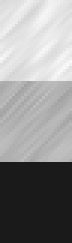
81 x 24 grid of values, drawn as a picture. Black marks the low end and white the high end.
It is made of 3 by 1 panels. Panel 1,1: very high, slanting up to the right, faint in contrast. Panel 2,1: high, slanting up to the right, faint in contrast. Panel 3,1: very low, flat.
